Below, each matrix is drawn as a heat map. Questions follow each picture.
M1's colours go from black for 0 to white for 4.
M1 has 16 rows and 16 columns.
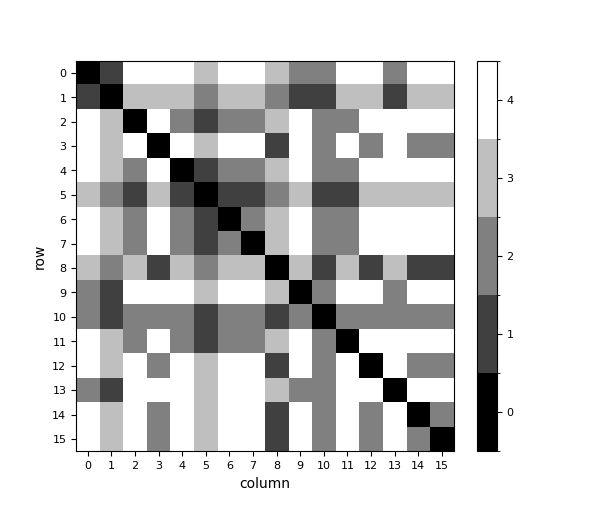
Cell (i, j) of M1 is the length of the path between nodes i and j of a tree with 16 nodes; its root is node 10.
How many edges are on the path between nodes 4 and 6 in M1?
2
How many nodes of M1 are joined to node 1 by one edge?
4
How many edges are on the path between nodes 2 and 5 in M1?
1
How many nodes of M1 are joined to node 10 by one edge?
3
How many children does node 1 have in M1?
3
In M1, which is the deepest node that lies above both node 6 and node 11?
5
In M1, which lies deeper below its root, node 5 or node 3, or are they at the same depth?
node 3
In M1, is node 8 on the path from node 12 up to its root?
yes
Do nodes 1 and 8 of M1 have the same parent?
yes
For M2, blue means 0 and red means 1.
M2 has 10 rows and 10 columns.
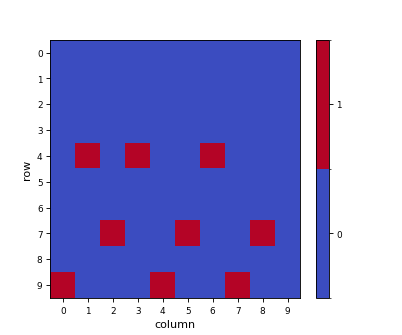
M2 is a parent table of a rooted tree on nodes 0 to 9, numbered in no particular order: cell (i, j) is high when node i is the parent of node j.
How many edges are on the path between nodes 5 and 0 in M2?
3
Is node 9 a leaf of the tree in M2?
no
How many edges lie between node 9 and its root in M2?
0
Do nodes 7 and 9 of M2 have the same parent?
no
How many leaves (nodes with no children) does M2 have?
7
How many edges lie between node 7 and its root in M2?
1
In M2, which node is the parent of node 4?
9
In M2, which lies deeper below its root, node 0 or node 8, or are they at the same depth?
node 8
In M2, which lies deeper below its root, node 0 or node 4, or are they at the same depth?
the same depth
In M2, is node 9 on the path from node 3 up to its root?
yes
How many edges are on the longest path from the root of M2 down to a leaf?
2
